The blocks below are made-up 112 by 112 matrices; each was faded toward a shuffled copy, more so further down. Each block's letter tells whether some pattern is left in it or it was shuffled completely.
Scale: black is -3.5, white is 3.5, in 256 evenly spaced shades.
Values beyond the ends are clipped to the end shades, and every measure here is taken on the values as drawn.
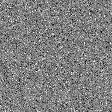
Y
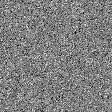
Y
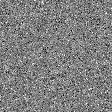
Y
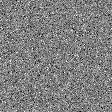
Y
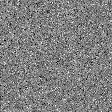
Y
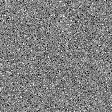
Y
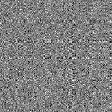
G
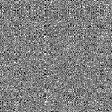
G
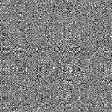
G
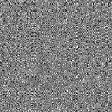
G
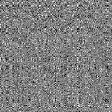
G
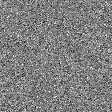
Y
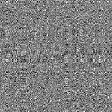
G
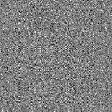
G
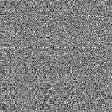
G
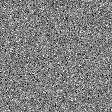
Y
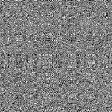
G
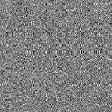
G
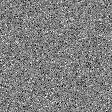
Y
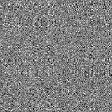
G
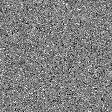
Y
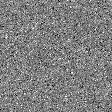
Y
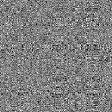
G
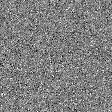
Y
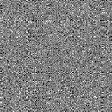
G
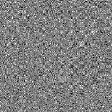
G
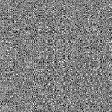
G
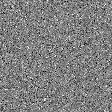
Y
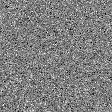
Y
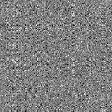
G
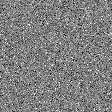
Y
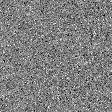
Y
